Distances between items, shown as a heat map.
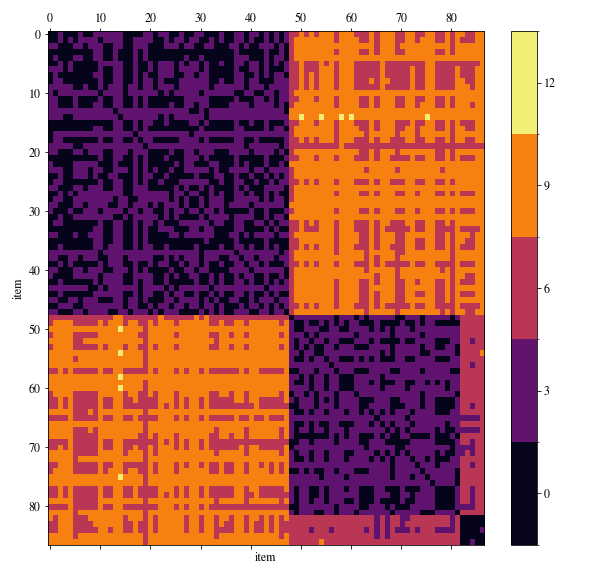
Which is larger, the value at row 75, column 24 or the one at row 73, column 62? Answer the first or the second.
the first
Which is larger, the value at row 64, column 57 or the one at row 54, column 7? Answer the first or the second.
the second
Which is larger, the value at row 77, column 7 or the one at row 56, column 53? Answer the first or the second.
the first
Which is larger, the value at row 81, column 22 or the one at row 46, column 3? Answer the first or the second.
the first
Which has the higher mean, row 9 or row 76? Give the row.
76
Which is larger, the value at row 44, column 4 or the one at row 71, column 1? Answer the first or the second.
the second
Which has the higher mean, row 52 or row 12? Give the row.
52
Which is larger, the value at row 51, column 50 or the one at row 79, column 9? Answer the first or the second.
the second
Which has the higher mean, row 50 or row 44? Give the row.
50
